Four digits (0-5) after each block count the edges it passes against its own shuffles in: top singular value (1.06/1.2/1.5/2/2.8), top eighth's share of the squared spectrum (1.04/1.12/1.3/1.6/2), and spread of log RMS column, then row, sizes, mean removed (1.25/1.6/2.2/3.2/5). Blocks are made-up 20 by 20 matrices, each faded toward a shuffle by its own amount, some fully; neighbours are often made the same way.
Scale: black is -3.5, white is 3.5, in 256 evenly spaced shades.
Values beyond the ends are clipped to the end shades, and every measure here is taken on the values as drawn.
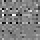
3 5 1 2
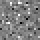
1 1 0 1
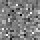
1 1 0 1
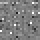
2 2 0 0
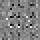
3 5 2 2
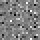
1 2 1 0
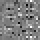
3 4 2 0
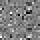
3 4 1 1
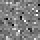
0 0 0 0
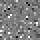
0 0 0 0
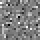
1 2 0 0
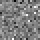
0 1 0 0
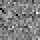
0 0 0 1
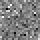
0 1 0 0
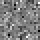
2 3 0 0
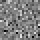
2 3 0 0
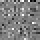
3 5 0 2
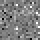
0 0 0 0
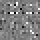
3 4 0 1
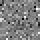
0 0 0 0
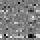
3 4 0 2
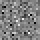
1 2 0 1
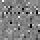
2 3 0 0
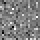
1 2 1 0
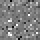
1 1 0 0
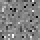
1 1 0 0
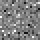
0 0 0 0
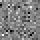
1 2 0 1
